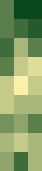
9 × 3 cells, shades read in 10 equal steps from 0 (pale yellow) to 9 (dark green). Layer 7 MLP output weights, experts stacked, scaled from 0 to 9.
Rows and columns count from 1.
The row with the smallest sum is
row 5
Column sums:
41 37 41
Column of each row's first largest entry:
2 3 1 1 1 2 3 1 2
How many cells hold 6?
5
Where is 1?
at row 4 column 3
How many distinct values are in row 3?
3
